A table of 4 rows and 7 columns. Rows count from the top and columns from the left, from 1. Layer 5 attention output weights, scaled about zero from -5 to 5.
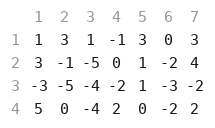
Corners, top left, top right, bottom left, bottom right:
1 3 5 2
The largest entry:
5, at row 4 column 1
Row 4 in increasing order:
-4 -2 0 0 2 2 5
